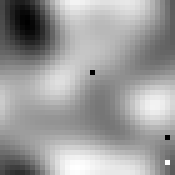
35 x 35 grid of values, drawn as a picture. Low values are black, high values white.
Ninth with the lowest average: top left. Lone odd cells: 3, 1 higher and 2 lower than their neighbours. Calmest part: top middle.
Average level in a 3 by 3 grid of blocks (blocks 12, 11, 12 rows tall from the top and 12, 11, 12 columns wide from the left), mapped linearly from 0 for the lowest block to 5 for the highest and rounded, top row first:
0 5 3 | 4 4 4 | 3 5 4
